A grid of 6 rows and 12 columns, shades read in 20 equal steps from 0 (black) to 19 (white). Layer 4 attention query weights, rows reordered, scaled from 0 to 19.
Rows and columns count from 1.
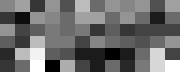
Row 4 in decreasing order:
14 11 10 9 9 8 8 7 7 6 5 4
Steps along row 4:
down up down same down up down down down up up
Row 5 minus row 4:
-4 10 4 -2 -3 -3 -8 -8 -5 2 8 -6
